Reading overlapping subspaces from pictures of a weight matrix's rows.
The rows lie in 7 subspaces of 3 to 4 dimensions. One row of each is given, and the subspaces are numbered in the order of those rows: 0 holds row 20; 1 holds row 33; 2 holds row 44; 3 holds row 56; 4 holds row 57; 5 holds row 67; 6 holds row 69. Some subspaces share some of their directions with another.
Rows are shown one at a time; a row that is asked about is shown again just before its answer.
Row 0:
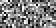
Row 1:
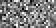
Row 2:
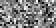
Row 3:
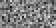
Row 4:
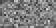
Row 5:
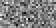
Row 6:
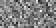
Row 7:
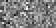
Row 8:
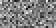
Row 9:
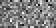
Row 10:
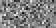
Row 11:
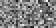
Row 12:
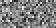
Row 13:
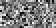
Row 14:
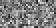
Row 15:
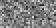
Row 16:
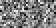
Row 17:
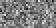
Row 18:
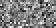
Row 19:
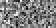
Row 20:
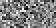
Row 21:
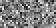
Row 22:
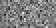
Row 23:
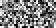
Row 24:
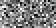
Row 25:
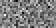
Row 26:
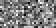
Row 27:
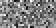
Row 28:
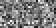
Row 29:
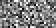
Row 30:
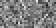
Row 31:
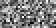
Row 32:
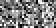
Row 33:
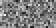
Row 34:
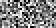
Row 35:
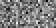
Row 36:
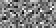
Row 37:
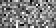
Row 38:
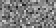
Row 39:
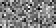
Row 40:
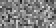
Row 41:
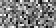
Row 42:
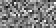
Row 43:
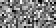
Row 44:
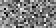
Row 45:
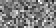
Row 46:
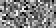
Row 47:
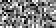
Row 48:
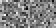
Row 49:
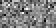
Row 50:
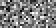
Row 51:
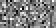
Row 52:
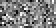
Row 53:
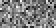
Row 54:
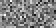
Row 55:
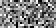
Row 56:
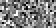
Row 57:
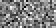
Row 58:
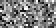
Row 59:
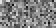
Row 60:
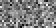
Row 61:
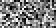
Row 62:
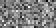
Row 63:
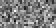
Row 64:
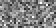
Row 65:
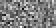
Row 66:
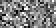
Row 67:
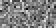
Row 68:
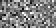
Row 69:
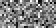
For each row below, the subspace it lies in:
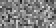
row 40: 3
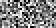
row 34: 0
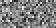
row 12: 3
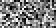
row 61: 4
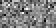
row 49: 5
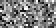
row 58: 3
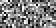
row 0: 6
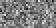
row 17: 2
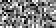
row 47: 6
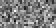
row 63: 3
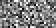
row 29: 0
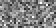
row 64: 2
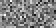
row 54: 3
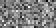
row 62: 2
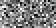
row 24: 2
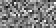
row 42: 5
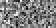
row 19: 3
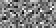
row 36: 5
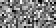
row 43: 6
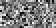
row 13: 0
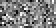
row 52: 0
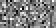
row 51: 2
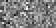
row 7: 3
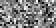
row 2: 3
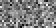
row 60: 2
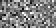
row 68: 0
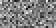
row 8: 5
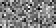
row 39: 6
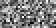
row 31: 3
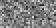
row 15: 6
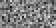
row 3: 3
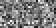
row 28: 0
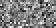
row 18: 2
